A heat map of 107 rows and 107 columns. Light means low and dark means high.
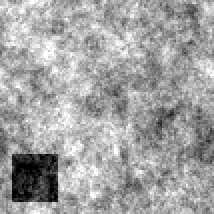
In the bottom left lies a patch that is higher than the rest. The bottom left is the ninth with the highest average. Most values sit low, with a long tail of high ones. No regular stripes run through it. The ninth with the lowest average is the top left.
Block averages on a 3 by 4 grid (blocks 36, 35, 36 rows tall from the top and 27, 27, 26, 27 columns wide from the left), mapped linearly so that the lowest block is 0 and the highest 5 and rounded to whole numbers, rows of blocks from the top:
0112 | 1022 | 5122
